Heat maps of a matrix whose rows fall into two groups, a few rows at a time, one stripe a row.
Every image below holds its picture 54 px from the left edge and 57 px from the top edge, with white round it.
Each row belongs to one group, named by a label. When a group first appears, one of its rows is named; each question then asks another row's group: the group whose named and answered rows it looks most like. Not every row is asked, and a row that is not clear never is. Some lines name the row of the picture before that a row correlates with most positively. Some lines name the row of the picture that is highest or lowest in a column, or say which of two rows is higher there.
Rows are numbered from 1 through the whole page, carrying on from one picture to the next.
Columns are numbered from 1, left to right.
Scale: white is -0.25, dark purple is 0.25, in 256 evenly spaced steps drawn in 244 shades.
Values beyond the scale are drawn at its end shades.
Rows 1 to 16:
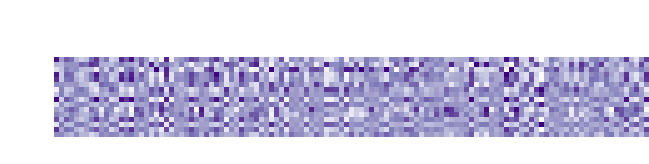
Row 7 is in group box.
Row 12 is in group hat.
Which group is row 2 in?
hat
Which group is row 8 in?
box
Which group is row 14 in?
box
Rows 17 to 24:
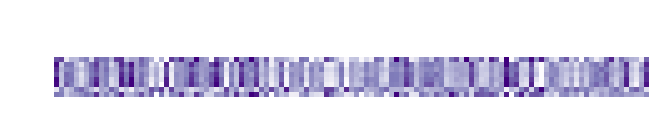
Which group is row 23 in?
box
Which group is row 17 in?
hat
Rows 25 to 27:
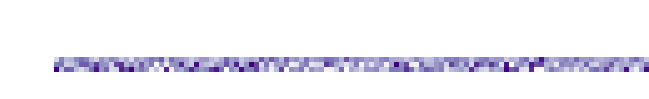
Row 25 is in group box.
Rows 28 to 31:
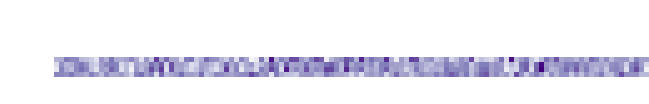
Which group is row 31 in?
hat
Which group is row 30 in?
box
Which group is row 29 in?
box
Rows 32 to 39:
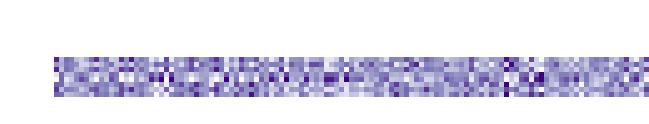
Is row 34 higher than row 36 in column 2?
No
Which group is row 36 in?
box
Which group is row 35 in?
box
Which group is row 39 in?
hat
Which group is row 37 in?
hat
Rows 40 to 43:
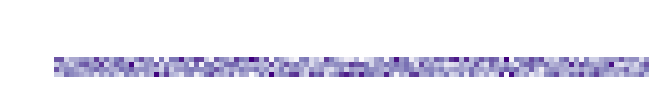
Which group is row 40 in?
hat
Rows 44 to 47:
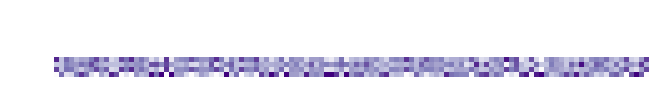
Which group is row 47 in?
box
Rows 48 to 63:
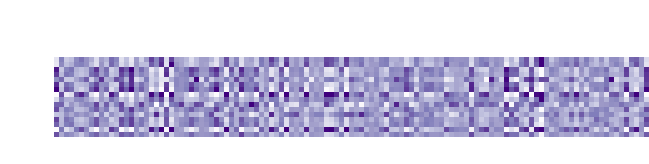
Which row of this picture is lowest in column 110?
52
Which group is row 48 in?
box
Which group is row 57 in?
hat
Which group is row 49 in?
box
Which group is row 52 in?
hat
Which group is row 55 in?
box
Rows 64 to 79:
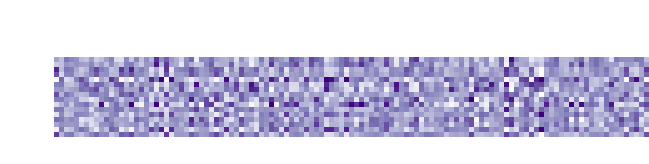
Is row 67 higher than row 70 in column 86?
No
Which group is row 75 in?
box
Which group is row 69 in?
hat
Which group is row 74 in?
hat
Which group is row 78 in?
box
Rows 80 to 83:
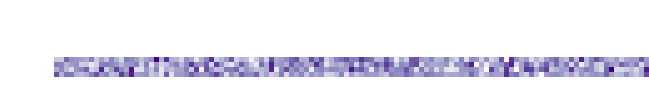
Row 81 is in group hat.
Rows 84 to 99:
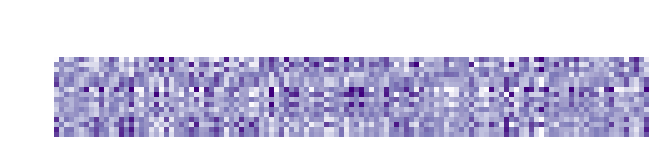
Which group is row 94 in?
box
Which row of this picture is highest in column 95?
90
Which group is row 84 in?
box
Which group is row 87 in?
hat
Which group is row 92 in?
hat
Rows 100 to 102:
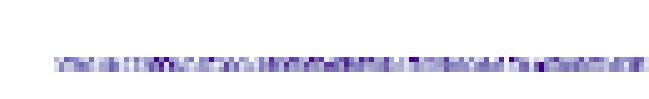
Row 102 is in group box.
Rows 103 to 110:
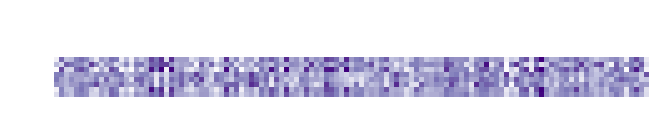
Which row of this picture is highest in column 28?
107
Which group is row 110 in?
box
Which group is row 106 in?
hat
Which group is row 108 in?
hat
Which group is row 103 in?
box
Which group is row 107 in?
hat
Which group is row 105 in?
box
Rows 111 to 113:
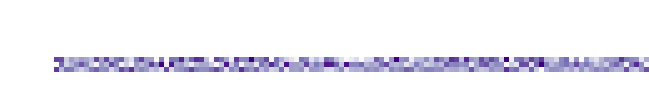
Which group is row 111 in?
hat
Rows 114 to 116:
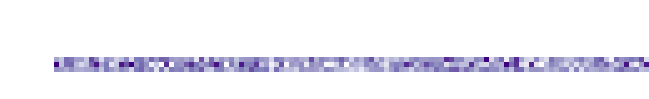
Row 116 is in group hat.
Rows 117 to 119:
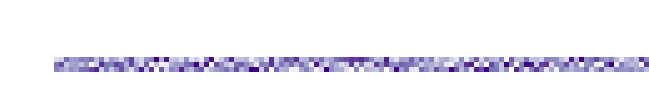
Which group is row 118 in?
hat
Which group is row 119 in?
hat
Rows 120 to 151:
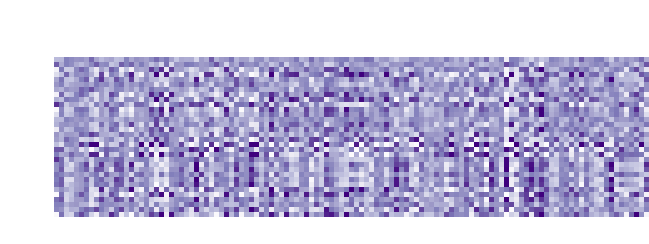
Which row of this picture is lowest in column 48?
137
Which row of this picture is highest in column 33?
138
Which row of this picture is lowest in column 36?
138
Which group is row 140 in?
hat
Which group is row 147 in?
box
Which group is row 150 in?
hat
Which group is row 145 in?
hat
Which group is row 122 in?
box
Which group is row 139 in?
hat
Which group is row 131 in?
box
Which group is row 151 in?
box
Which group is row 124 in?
hat
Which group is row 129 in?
hat
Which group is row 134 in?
box
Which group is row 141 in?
hat
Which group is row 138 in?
hat
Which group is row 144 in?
hat
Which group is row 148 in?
hat
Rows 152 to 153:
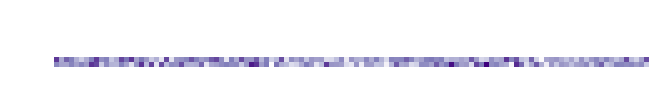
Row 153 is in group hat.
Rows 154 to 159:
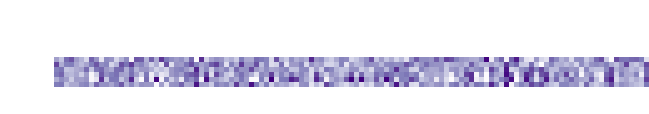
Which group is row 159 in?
hat
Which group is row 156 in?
hat
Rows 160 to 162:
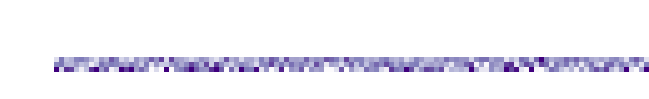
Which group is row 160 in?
box
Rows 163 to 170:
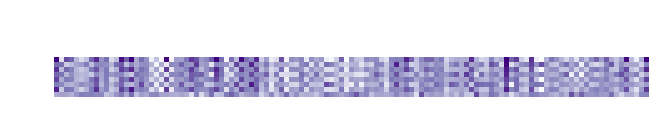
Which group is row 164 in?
hat
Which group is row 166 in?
hat
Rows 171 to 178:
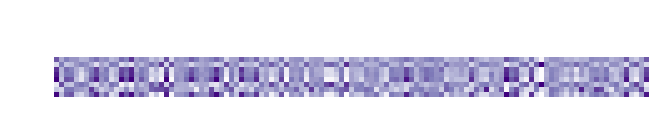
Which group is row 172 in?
box
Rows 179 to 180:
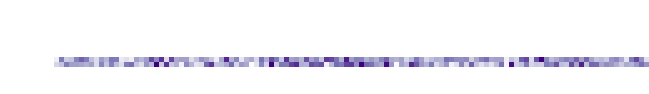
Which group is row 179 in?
box
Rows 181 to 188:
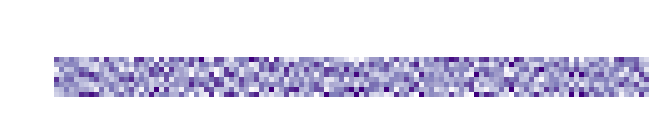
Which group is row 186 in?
hat
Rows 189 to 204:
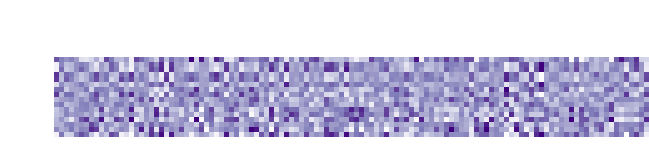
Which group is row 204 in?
box
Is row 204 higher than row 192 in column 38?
No
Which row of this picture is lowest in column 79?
201
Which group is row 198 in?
hat
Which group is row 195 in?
hat
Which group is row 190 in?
box
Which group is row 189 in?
hat
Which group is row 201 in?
hat
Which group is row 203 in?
hat
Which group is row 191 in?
box
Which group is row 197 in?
hat
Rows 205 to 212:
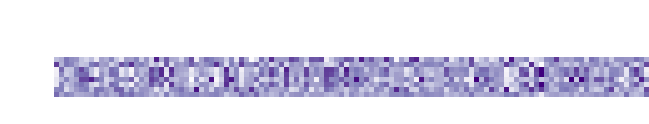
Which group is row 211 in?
hat
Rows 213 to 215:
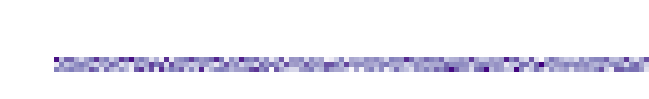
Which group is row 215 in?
hat
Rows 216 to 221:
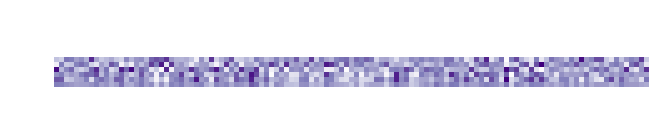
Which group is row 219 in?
hat
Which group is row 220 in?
hat
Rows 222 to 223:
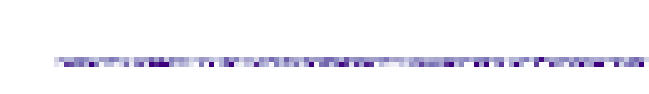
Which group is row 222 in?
box
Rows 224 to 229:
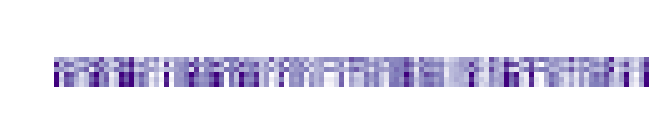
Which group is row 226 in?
hat
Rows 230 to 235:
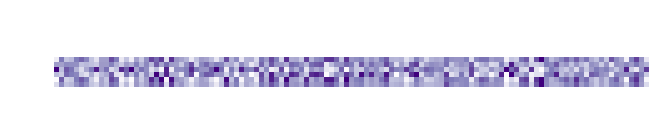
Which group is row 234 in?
box
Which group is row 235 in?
box
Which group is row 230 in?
box
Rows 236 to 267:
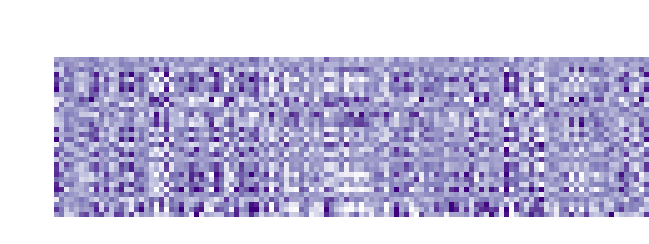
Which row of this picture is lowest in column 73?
267
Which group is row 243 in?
hat
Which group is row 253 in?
box
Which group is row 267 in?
hat
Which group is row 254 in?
hat
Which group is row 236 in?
hat
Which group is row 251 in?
hat
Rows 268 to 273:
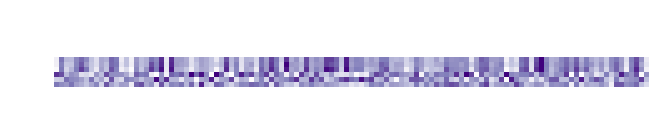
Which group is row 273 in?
hat
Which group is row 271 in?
hat
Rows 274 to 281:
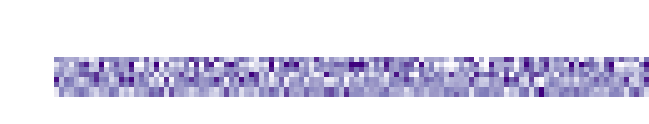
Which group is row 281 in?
box
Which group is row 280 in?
box
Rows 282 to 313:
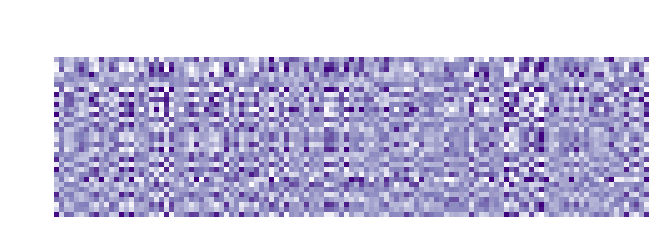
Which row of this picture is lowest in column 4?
306
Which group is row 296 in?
hat
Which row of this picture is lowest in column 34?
288
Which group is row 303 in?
box
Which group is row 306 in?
hat
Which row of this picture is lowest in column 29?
290
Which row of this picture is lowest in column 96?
288
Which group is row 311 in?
box
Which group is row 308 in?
box
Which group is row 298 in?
box
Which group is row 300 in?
box
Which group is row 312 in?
box
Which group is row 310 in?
hat
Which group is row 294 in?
box
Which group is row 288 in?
box
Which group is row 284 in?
box
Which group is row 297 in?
box
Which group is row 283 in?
box
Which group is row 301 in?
hat
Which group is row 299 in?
hat
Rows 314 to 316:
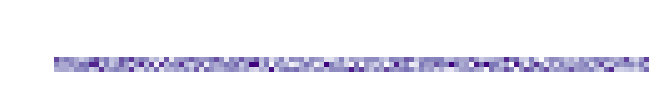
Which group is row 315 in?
hat
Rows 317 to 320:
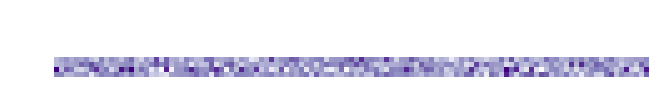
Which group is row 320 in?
hat
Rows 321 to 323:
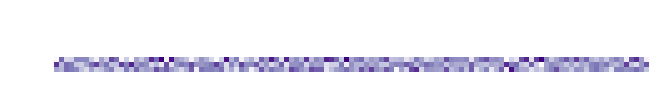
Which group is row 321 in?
box
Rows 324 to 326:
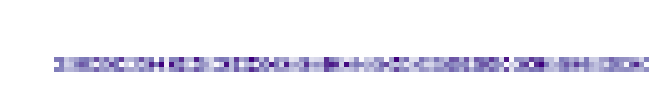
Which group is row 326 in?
hat
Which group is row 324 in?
hat
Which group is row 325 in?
box
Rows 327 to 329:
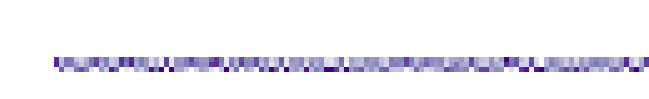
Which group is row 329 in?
box
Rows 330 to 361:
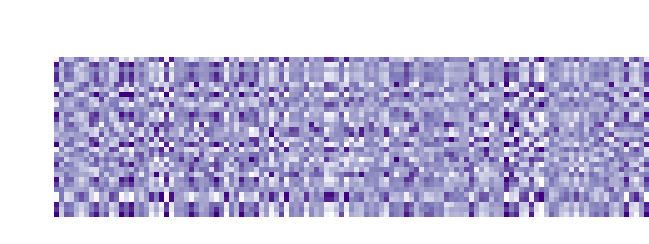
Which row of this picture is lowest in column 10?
343
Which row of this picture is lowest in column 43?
353
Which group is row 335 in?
hat
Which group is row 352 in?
hat
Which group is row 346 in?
hat
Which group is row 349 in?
hat
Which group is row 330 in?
box
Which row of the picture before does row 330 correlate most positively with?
329
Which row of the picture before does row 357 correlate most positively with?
329
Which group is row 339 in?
box
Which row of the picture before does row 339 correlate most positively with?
329
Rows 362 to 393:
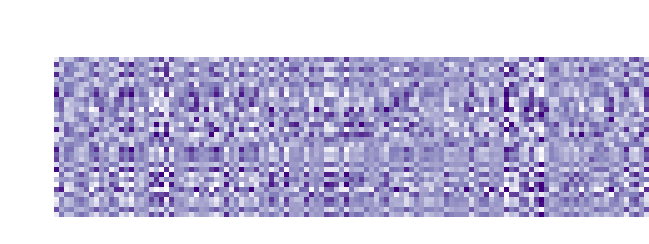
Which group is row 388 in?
hat
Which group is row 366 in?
box
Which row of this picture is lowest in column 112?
389
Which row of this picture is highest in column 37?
388
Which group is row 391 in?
box
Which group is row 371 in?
hat
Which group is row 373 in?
box
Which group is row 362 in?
box
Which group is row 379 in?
hat
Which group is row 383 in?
box
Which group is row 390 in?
box
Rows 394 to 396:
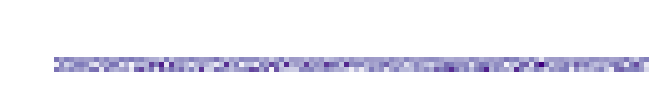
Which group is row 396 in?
hat
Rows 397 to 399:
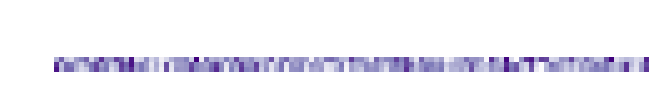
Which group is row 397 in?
hat
